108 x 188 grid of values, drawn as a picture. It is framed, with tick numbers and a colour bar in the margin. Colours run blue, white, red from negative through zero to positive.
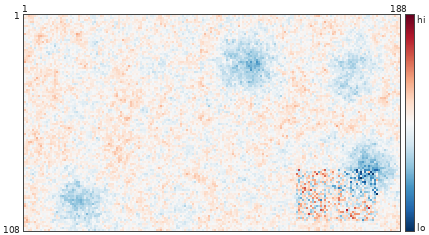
Four dips sink into the field. Overall the values sit about 50% of the way up the scale. An odd patch, rougher than its surroundings, sits in the bottom right. The halves do not mirror each other. The field is mottled with small blotches.
